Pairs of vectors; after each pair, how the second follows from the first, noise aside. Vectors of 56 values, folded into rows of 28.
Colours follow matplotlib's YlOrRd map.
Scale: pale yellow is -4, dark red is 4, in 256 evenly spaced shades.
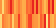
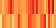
copied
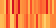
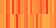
shrunk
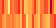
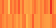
shrunk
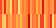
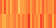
shrunk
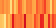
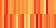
shuffled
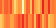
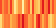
copied
